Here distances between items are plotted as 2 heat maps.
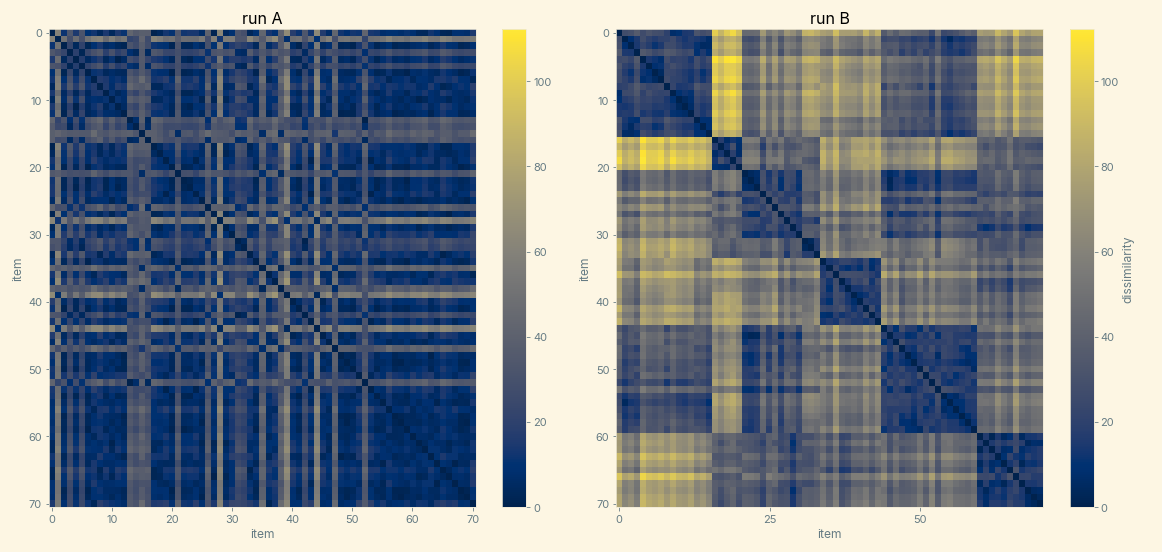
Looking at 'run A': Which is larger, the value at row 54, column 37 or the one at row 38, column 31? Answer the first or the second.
the second
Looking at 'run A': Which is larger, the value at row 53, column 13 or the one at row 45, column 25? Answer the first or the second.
the first
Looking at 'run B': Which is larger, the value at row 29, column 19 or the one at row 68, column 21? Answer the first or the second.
the first
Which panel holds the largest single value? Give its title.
run B
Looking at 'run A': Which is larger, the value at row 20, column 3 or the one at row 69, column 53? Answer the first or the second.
the first
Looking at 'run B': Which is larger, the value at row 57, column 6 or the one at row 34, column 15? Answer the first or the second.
the second
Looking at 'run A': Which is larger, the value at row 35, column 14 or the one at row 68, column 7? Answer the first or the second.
the first
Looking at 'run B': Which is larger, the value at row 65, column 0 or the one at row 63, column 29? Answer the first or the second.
the first
